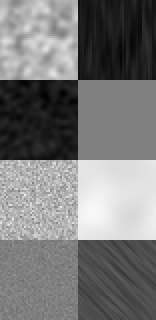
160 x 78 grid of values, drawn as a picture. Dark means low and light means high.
It is made of 4 by 2 panels. Panel 1,1: high, blotchy. Panel 1,2: very low, streaked downward, faint in contrast. Panel 2,1: very low, blotchy, faint in contrast. Panel 2,2: middling, flat. Panel 3,1: high, fine-grained. Panel 3,2: very high, smooth, faint in contrast. Panel 4,1: middling, fine-grained, faint in contrast. Panel 4,2: low, slanting down to the right, faint in contrast.
